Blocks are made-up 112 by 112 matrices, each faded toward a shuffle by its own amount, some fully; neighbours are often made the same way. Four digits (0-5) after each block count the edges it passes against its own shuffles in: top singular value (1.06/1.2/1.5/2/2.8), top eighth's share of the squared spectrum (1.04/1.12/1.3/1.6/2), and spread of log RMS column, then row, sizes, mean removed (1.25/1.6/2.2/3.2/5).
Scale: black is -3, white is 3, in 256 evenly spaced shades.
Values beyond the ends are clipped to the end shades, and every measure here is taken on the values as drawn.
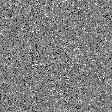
0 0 2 0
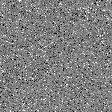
0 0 0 0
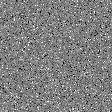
0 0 0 0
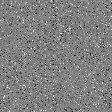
2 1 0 0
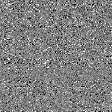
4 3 1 3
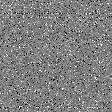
2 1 0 1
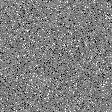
0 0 0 0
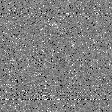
3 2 0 2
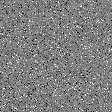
0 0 0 0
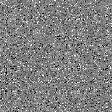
4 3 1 2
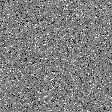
0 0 0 0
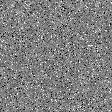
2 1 0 0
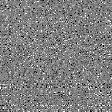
4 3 2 2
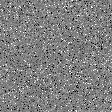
0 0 0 0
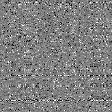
4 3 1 2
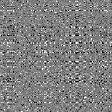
5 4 2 3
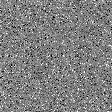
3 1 0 0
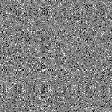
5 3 2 2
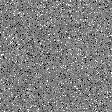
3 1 0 0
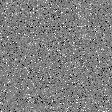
2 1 0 0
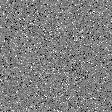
2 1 0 0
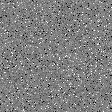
1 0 0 0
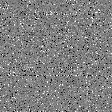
3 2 0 2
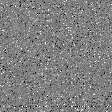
3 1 0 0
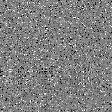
3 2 1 1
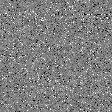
3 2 0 1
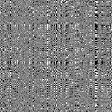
5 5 4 3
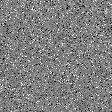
1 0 0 0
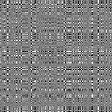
5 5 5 4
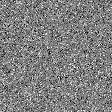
1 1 0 0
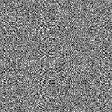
4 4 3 2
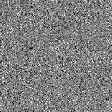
3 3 1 1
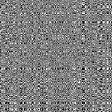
5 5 4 4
